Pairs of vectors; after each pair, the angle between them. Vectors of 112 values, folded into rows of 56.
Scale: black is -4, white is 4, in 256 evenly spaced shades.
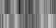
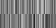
orthogonal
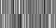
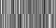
nearly parallel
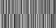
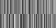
nearly opposite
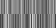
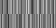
partly opposed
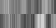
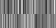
partly opposed
